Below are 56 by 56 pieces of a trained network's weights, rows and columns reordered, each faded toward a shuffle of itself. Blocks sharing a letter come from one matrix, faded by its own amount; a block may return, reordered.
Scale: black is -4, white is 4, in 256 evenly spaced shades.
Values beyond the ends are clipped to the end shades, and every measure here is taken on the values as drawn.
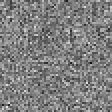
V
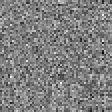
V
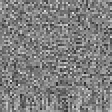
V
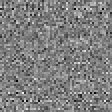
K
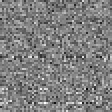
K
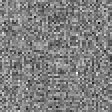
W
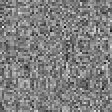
W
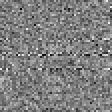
K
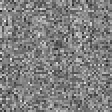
V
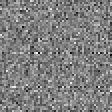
K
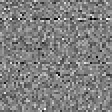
K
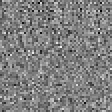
K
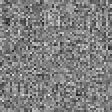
W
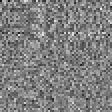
W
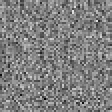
W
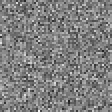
V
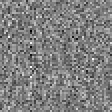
V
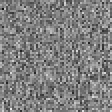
W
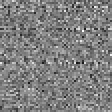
K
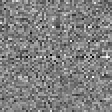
K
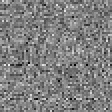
K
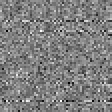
K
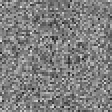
V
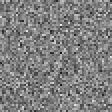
V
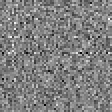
K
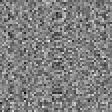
W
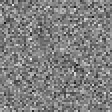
V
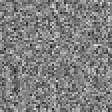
V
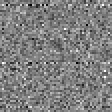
K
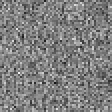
W
